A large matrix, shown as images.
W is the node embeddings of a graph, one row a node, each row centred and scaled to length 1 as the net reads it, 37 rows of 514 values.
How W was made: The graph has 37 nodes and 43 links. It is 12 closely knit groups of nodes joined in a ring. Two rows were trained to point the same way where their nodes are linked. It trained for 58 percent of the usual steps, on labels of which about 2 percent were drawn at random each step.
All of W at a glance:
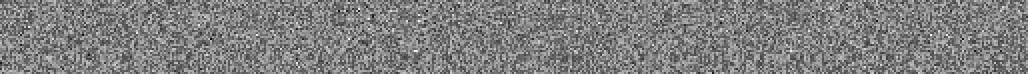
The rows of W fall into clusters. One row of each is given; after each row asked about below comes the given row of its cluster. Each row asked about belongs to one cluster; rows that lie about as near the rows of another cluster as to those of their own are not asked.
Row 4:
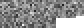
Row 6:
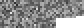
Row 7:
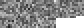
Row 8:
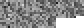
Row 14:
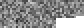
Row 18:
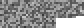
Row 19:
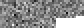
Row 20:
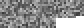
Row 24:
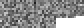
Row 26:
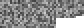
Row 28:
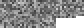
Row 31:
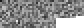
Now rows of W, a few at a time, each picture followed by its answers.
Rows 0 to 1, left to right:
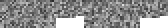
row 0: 31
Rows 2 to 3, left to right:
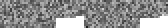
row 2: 6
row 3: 14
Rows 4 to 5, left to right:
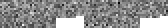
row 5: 24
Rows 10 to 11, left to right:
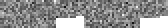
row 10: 7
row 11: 31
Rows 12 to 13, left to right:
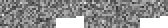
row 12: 6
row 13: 28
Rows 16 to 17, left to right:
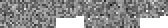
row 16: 26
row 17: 20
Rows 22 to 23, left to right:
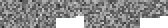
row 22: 14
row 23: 18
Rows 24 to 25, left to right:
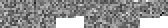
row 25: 28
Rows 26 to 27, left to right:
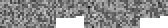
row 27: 8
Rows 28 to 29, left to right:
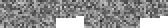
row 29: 8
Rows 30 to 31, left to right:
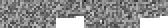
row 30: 18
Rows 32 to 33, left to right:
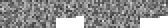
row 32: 4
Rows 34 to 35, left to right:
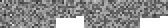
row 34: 26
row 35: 18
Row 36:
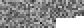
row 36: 19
